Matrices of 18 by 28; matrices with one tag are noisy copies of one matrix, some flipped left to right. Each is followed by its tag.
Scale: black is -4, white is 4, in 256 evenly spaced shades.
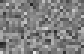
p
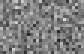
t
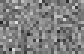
t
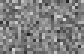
t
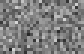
t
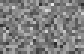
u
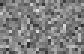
u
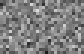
u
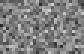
u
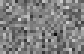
t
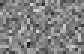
u
